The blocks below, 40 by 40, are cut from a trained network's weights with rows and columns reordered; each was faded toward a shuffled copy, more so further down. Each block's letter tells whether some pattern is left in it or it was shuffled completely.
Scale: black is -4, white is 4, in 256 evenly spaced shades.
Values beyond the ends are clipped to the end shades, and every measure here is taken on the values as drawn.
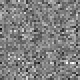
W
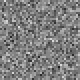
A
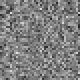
W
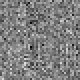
W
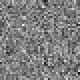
W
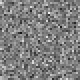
A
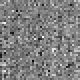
W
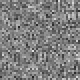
W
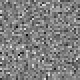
A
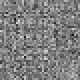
W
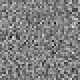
W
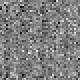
W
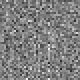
W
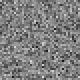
A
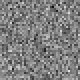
W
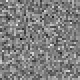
A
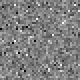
A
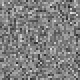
W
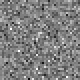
A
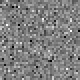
A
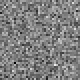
A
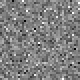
A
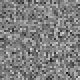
A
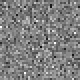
A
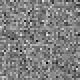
W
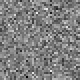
W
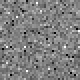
A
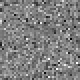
A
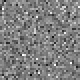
A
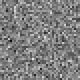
A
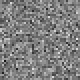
W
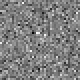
A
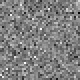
A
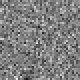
W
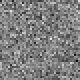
W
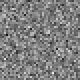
A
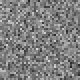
A
